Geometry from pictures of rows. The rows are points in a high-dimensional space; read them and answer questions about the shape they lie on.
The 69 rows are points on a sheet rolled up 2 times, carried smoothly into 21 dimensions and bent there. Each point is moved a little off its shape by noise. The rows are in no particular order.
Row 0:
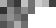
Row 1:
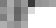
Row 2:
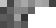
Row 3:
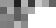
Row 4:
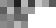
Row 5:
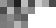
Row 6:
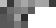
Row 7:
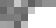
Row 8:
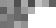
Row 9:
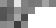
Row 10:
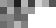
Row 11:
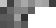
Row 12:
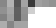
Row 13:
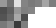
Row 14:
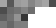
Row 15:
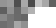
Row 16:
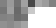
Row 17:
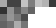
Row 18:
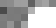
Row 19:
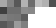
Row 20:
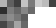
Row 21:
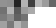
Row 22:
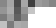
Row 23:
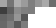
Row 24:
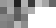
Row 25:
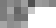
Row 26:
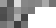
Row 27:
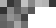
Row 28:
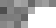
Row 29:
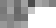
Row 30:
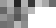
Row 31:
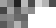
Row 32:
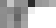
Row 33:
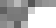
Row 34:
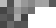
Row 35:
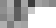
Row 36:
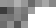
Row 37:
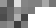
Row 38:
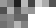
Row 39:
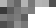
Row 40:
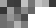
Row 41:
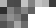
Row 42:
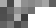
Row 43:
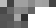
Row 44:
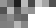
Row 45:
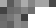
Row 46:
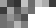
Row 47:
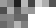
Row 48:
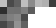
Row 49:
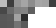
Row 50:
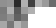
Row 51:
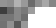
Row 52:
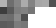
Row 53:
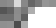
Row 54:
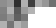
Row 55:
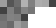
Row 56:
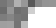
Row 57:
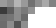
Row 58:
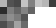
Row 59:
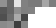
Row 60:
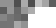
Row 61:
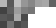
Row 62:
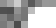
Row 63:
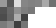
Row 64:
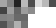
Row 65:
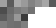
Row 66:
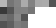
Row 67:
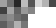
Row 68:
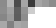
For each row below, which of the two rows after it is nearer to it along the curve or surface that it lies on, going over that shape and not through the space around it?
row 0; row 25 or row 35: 35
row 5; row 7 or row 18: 7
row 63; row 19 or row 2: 2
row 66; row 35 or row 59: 59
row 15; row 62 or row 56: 56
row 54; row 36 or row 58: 58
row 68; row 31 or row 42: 31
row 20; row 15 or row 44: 44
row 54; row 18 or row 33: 33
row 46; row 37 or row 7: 37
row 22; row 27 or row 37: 27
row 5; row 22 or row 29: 22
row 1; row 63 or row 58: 58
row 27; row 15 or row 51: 15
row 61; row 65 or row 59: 59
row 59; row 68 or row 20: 20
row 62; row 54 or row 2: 2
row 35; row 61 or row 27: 27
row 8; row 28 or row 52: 52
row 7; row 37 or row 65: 37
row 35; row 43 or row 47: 47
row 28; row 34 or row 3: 34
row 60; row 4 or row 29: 29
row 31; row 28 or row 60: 60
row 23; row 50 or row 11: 11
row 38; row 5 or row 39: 5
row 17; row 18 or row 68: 68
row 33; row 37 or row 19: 37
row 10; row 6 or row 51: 6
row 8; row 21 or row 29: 29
